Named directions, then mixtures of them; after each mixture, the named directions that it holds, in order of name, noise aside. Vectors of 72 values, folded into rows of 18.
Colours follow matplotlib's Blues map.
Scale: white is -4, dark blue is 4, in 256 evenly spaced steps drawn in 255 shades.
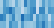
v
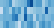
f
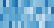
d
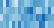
d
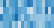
d, f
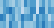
v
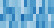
v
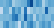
f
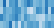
d, f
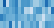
d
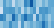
f, v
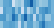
f, v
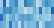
d, v
